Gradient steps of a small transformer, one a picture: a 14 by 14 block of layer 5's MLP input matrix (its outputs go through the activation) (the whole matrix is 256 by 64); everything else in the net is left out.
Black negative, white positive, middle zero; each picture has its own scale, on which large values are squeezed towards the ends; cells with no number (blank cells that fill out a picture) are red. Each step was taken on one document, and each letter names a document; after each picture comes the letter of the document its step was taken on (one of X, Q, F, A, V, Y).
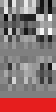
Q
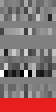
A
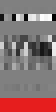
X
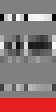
X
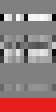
X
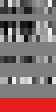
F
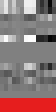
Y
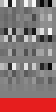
Q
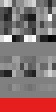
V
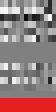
Y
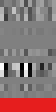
A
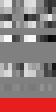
V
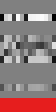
X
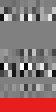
A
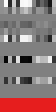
F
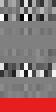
A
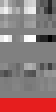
Y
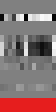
X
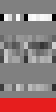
X
